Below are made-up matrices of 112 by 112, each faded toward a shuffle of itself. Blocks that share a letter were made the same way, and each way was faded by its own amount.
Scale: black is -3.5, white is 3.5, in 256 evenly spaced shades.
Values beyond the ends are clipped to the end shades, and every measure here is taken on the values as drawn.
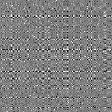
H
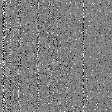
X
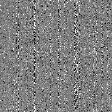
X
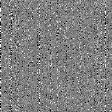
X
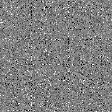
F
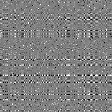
H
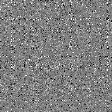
F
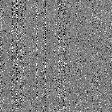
X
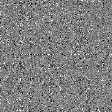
F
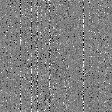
X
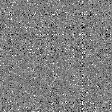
F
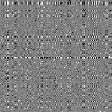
H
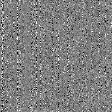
X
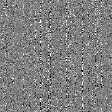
X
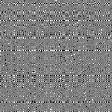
H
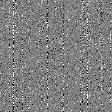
X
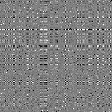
H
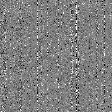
X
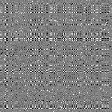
H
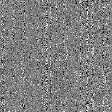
X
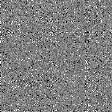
F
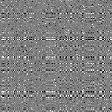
H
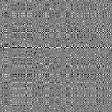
H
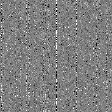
X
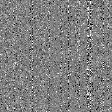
X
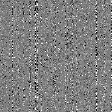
X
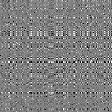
H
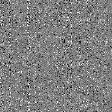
F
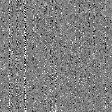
X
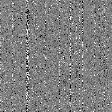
X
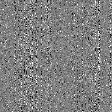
X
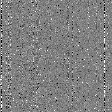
X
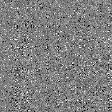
F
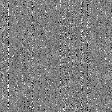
X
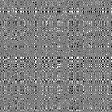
H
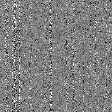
X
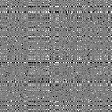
H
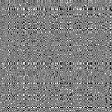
H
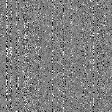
X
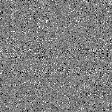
F
